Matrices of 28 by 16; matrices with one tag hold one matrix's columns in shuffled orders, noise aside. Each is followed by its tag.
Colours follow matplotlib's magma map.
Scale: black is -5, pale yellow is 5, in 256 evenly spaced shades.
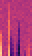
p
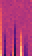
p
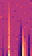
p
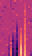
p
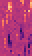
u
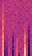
p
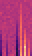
p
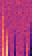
p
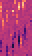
u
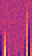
p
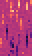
u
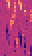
u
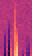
p
